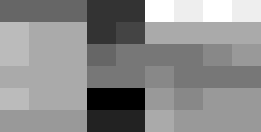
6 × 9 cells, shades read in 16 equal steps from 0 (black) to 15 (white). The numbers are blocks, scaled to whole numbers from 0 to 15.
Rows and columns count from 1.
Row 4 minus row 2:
-1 0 0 4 3 -2 -3 -3 -3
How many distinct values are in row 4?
3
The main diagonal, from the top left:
6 10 10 7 0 10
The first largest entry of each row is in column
6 1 1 1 1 6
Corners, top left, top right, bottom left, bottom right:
6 14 9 9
